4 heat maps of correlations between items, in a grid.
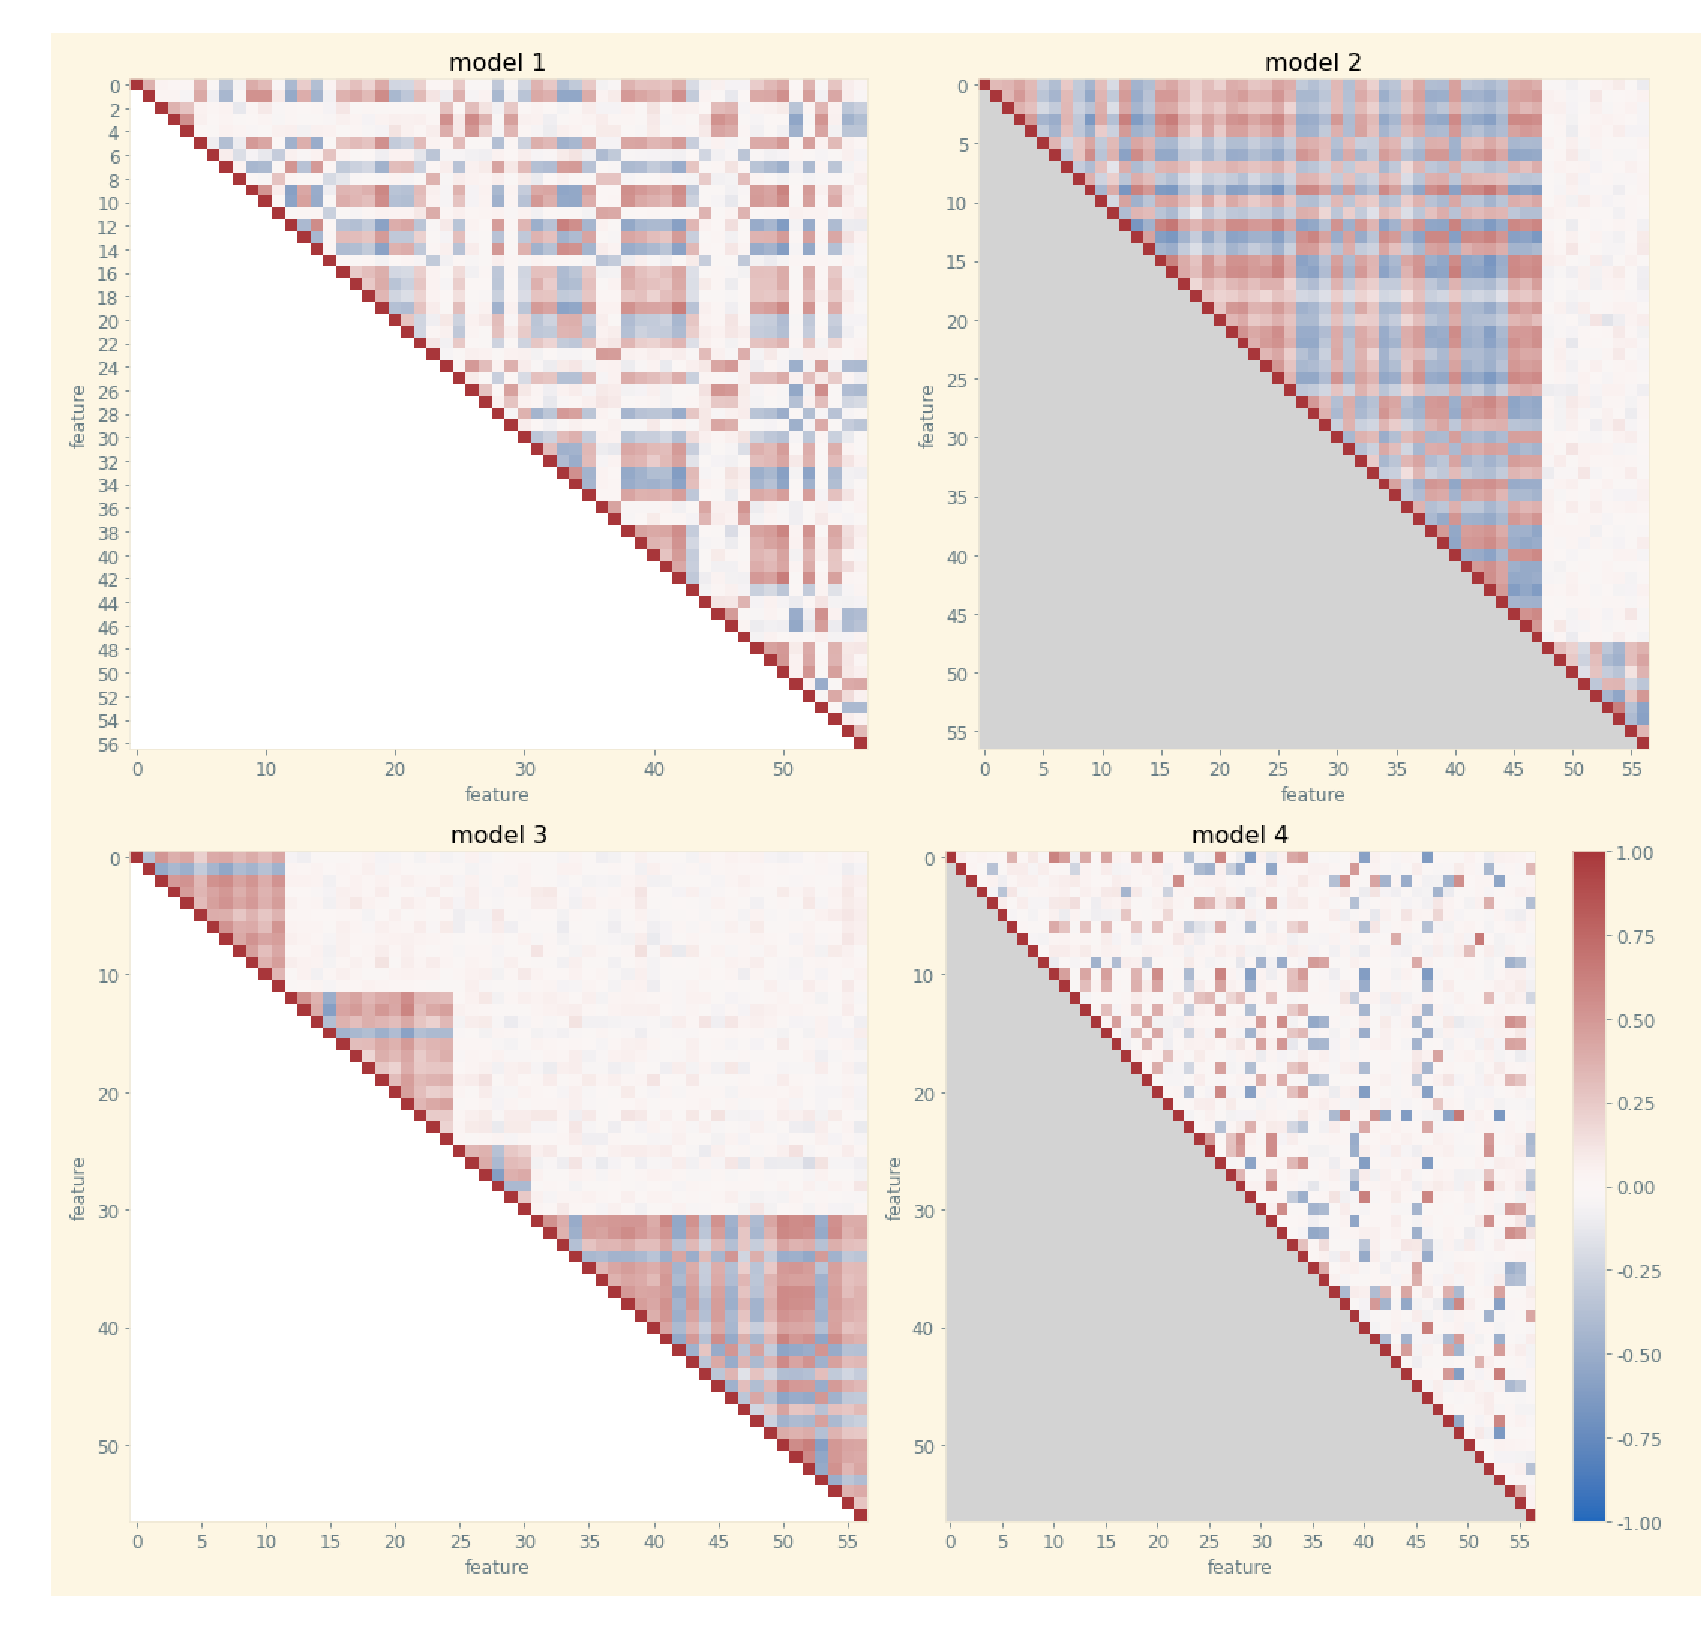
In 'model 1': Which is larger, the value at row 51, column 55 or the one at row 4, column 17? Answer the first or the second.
the first
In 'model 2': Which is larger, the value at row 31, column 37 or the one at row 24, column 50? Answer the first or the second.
the second
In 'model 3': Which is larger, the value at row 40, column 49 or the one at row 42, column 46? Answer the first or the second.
the second
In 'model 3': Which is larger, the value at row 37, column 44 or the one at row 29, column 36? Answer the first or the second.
the second
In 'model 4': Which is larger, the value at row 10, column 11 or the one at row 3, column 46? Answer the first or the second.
the first
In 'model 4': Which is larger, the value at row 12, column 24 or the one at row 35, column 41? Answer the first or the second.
the first
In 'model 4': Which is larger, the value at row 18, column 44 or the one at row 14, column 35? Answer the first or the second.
the first
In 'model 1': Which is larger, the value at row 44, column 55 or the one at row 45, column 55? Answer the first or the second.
the first
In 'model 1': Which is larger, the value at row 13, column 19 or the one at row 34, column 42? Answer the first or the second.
the first
